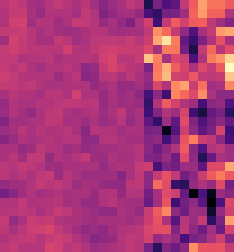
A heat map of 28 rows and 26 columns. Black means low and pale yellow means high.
The ninth with the highest average is the top right. A few values lie far out on both sides of the bulk. The left part is calmer, up to a seam about 60% of the way across. Overall the values sit about 50% of the way up the scale.
